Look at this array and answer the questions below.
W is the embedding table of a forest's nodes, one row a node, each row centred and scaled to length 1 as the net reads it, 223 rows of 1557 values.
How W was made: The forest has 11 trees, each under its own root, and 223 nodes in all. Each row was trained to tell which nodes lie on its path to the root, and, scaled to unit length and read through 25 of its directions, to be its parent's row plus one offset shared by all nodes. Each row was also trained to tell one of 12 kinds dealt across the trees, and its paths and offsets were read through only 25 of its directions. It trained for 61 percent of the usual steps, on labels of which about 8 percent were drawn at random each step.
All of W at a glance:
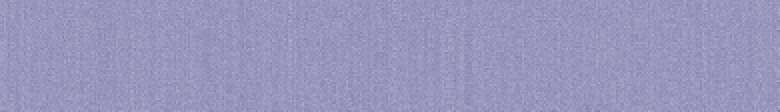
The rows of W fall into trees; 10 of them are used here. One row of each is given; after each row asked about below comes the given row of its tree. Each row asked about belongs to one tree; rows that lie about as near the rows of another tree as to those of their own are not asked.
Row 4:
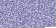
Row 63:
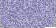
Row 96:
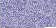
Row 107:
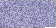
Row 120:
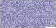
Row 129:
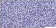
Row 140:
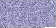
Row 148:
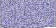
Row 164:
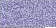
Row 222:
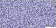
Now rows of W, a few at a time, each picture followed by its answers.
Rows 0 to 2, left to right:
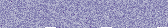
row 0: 120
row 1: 107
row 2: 140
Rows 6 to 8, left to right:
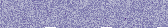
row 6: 120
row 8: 107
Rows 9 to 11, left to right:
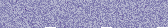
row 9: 129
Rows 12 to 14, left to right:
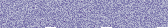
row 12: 222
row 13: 120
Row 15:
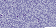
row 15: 96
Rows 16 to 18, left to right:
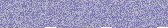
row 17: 148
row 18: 63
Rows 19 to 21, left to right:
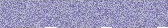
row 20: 120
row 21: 164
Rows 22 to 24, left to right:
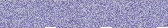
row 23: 164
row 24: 107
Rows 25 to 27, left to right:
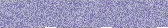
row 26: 148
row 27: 148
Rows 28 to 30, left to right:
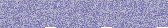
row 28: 164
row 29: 148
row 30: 148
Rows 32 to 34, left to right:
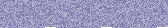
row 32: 120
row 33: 63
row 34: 129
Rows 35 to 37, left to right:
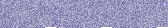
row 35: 107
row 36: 222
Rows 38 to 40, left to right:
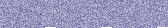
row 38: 222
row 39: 140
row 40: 120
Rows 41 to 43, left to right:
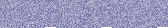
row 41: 4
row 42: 140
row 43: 63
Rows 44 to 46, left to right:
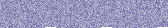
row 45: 148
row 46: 140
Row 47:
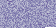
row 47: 4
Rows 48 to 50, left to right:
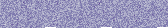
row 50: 107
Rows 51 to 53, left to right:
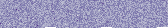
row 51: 107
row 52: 140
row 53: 4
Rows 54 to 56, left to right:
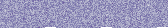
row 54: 140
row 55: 164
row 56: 140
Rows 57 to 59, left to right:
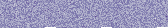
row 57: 129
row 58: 164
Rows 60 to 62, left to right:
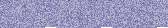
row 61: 4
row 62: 222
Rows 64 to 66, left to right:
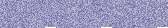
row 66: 107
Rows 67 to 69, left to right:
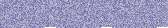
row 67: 96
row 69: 129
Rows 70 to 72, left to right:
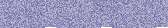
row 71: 120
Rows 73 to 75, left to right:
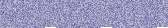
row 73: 4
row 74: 148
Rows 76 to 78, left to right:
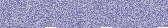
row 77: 120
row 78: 148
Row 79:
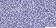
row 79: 129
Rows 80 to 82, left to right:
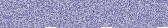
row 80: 129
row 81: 107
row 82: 4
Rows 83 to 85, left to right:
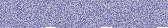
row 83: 120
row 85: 120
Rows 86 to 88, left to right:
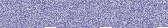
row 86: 222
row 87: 96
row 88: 107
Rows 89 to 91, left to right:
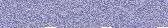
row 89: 96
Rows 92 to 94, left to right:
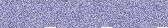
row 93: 120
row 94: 120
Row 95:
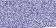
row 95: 148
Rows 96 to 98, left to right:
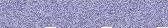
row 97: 96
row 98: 140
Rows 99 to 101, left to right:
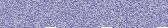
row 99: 129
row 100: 120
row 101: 164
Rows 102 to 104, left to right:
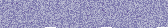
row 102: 96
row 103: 140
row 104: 129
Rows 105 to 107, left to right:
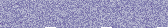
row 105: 164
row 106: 129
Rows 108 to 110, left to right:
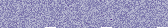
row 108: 129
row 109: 222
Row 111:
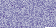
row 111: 222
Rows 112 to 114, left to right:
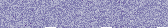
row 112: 63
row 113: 164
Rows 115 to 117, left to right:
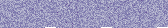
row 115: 63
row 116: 107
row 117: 96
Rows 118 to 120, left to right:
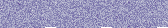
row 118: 107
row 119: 120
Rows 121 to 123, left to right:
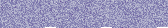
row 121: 129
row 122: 96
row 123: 96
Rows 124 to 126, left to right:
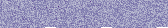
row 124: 120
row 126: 129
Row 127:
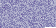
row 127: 129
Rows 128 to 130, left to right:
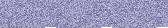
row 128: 222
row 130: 63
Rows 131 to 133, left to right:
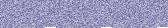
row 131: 63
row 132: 63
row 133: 120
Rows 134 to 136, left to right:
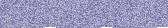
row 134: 96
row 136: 148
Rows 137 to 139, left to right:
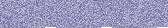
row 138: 140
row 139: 129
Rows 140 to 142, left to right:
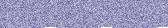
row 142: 96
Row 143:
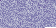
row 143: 4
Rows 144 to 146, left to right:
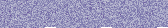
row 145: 164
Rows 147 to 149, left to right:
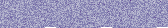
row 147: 129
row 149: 148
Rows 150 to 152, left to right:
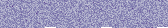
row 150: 107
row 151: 120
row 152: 107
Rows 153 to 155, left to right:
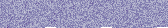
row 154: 129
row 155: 148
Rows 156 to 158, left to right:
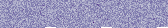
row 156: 129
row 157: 120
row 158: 4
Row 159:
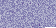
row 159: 140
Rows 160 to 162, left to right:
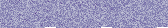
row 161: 107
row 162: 222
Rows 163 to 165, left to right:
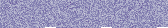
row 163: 129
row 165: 96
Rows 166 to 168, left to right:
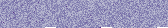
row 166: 96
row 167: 107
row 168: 120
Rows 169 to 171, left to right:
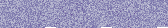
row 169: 129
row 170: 107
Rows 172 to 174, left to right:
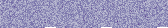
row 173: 129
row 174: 140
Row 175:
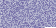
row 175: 164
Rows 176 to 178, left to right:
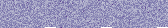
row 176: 107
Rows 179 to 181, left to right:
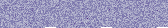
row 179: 63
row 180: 164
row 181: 129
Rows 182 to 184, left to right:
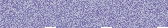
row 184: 164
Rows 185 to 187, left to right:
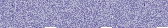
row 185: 140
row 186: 129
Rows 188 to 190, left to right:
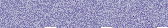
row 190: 140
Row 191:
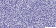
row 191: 129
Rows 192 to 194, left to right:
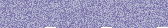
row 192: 129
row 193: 129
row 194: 140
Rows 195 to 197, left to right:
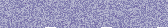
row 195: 222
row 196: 164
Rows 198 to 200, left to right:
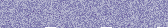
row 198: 148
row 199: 222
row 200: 129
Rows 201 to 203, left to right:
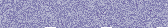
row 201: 96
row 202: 107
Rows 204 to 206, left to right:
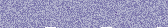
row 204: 120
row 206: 222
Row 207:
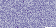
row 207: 120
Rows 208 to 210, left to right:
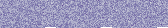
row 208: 222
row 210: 120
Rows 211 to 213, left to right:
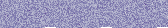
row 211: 148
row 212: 140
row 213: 164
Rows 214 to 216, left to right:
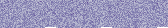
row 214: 96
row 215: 148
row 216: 120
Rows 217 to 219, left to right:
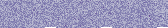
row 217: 148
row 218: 96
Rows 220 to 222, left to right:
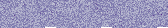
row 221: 120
